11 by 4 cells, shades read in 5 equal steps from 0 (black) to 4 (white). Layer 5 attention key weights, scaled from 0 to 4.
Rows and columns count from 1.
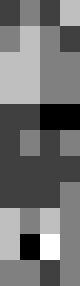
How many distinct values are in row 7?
1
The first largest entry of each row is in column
4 2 1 1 1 2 1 4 1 3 1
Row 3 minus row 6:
2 1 1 0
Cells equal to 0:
3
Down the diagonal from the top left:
1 3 2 2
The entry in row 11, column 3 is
1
